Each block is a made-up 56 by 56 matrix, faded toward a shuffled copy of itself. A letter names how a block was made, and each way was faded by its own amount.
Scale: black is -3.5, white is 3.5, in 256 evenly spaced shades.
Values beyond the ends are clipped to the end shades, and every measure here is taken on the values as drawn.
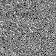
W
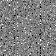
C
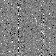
C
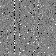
C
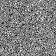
W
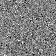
W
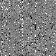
C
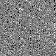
C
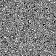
W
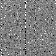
C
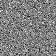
W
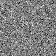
W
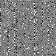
C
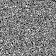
W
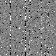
C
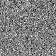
W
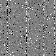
C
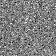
W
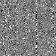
C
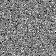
W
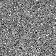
W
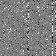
C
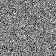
W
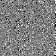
C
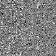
C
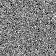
W
